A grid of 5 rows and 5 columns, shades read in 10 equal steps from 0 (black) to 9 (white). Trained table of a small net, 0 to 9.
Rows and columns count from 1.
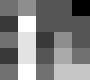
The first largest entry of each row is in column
2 2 2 2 2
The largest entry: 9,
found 2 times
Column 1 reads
4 2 4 2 4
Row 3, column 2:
8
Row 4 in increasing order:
2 3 4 6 8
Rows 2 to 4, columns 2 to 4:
9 3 3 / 8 2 5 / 8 3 6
